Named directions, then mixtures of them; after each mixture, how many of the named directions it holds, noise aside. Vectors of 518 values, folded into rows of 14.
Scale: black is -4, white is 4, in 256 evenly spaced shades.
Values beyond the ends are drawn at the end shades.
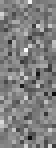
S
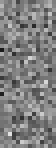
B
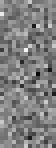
two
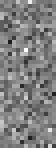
two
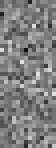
two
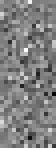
one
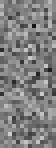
two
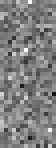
two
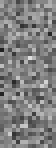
one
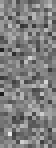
one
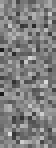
one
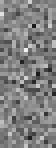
two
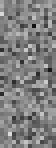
two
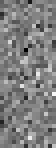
one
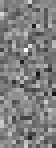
two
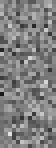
one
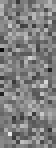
one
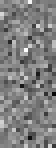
one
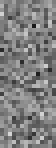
two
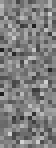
one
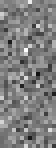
one
